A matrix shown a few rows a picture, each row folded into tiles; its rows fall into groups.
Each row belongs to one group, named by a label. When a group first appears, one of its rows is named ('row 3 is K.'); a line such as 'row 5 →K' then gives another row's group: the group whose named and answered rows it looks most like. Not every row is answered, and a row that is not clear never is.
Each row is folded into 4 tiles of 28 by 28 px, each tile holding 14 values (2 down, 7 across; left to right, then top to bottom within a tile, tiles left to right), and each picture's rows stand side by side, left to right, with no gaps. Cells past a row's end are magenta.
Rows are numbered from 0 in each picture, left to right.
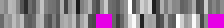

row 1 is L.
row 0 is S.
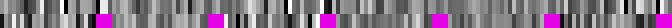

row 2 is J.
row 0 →S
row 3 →L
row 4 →J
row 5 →S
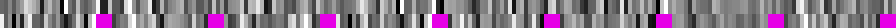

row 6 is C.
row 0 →J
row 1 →L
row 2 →L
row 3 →J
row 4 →S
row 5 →S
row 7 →L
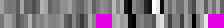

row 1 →C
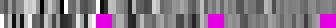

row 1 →C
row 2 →C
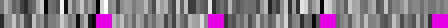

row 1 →J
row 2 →S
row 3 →L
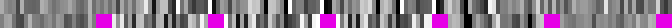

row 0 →C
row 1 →J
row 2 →J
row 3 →J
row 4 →C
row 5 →J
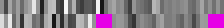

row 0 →J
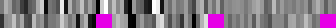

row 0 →S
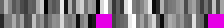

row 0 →S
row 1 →L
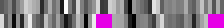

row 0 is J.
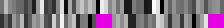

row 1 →C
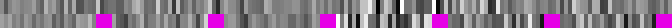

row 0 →J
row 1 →J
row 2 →C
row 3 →J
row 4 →L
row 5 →L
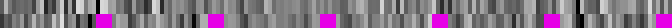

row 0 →S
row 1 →C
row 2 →C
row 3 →J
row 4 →L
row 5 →C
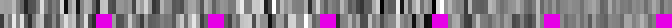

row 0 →S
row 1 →L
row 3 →S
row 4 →C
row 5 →L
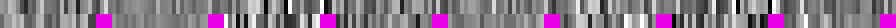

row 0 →S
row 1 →J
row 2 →J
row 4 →J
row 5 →L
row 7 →L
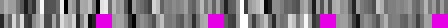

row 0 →S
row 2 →L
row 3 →C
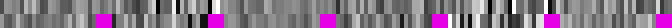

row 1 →S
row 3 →L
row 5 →J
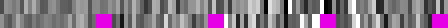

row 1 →S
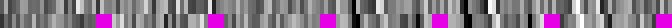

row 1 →J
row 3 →C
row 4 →C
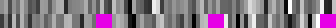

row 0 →S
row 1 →C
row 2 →J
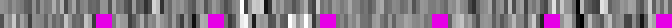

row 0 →S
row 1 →C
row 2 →L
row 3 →S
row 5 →C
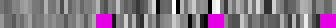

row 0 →J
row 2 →L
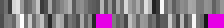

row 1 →L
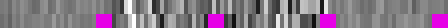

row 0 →S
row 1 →L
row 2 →S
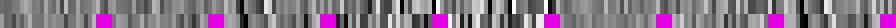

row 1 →C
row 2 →C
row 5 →J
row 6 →J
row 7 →C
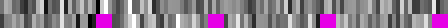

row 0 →S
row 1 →L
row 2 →S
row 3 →J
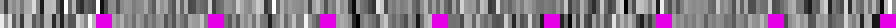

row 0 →J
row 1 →J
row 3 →C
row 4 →L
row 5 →S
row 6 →J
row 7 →S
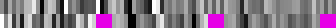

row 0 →J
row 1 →C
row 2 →C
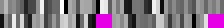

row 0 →S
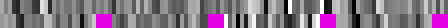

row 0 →C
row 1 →L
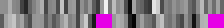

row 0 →S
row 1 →C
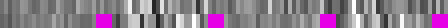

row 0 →S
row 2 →J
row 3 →L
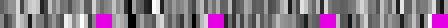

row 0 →L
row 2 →S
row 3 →J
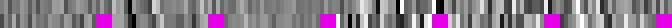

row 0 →S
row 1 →C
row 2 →L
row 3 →J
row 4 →J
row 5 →L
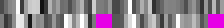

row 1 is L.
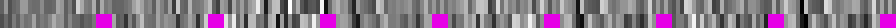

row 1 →J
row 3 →C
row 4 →L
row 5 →C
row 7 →C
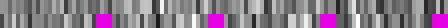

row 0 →S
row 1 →L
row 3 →L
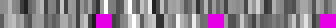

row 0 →S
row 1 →L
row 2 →L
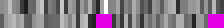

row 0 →S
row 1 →S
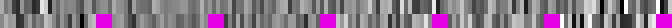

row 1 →C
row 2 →S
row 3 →J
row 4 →S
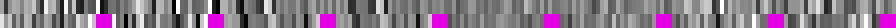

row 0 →J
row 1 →J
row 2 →C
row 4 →S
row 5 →S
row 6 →L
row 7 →L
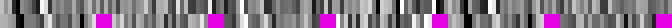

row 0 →C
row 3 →J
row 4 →C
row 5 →L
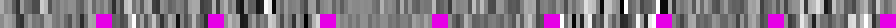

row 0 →C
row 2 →C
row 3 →J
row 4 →L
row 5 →J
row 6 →L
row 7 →L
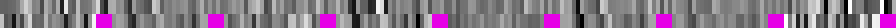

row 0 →J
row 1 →C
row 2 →L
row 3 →C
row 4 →S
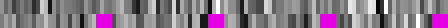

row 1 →S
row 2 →C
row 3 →L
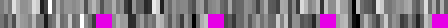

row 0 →L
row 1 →C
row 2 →S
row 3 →C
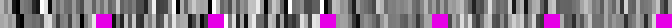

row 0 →C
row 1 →S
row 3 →C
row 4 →S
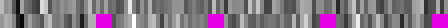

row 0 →C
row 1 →L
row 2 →L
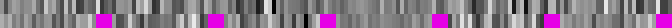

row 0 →J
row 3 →J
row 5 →J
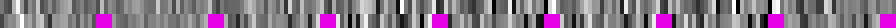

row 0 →L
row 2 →J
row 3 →J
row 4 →S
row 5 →J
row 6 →S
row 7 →C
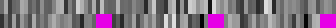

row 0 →S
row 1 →S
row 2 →C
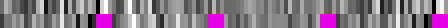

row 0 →S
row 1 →L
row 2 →J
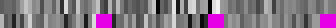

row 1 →S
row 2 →C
